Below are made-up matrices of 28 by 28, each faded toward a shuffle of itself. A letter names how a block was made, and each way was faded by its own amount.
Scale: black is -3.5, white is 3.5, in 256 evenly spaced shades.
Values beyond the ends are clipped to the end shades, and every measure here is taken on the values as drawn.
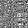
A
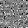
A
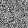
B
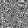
A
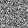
B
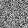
B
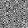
A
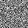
B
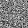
B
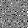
A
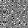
A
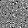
A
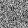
B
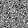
B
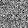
B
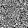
B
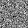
B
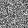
B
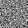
B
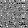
A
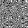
A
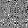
A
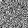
B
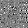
A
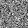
B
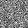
B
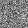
B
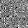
A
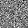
B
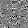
A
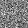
B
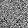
B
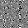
A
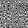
A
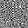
A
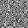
A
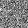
B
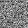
B
